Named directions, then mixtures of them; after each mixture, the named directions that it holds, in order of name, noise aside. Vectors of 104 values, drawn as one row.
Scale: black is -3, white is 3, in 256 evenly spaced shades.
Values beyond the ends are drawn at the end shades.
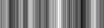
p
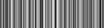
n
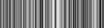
n, p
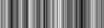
n, p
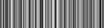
n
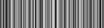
n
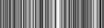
n, p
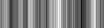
p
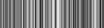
n, p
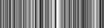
n, p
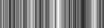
n, p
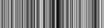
n, p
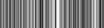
n, p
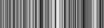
n, p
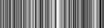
n, p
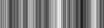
p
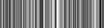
n, p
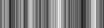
p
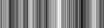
p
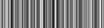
n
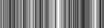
n, p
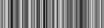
n, p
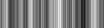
p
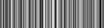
n
